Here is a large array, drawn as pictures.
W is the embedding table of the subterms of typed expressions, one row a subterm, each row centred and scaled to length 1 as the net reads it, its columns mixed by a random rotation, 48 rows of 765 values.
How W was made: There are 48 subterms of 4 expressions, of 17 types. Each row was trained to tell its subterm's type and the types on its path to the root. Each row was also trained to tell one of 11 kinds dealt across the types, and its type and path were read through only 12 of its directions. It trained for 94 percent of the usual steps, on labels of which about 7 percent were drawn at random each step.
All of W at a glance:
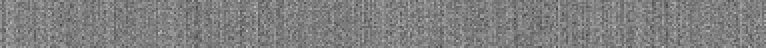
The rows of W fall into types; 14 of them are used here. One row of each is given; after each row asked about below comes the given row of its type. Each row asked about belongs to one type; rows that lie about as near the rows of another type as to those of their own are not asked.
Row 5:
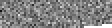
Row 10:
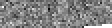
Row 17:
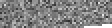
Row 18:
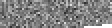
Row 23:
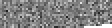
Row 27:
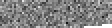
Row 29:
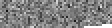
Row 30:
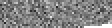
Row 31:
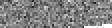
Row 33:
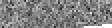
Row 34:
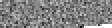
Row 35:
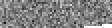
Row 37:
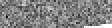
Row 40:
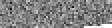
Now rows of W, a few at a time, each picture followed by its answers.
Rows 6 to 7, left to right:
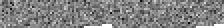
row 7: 35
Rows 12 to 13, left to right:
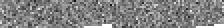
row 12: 27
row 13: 18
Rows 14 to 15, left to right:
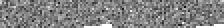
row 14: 23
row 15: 40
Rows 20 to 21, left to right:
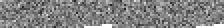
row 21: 31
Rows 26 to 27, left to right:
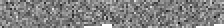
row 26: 33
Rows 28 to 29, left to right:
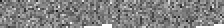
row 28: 40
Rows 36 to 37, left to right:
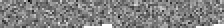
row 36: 35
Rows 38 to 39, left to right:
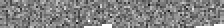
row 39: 27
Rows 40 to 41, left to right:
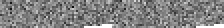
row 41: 31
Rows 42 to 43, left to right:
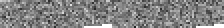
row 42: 18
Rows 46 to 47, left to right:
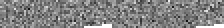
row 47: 29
